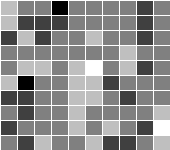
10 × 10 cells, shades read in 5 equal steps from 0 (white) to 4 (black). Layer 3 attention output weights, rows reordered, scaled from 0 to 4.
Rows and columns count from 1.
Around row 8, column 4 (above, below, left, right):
2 2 2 1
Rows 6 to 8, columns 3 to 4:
2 2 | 2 2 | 2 2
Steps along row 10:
up down up same down up same down down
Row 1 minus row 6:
0 -2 0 2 1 1 -1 0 1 0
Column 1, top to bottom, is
1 1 3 2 2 1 3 2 3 2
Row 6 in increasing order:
1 1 1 2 2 2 2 2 3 4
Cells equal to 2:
56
